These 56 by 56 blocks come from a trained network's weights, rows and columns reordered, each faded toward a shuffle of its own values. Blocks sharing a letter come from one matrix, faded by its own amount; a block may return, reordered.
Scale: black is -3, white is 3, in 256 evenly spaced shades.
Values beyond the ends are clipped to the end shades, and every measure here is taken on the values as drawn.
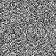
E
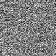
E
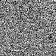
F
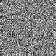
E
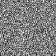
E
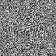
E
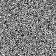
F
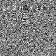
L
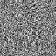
E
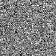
L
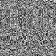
E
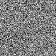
L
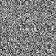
E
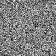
F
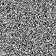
F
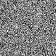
F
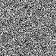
F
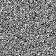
F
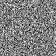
F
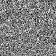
L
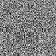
E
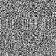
E
